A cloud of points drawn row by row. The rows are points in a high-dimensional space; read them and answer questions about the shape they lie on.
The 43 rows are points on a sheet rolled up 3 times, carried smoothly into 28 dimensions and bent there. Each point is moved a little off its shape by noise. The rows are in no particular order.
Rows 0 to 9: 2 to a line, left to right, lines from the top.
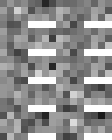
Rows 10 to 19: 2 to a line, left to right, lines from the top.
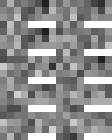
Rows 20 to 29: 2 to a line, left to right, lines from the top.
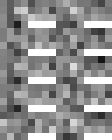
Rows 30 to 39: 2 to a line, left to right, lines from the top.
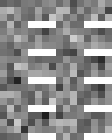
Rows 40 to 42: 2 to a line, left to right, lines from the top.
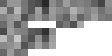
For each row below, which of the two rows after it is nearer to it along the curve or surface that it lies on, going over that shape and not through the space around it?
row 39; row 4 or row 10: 10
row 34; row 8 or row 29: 29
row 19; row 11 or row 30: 11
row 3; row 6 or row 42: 42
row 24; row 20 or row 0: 0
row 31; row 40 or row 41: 40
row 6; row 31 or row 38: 38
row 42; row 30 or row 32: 30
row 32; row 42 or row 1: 42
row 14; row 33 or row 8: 8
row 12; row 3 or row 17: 3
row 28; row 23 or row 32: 23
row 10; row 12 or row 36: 12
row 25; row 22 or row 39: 22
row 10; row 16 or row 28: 28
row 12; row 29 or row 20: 29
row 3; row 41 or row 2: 2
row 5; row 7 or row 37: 37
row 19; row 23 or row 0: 0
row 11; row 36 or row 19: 36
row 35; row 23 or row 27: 23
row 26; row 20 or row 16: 16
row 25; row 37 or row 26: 26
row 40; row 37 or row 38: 37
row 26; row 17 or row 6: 17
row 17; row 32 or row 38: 32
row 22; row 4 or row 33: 33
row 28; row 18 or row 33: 18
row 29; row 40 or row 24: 24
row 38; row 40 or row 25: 25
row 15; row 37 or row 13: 37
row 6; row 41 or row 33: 41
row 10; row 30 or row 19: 30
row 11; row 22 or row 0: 0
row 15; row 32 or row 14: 32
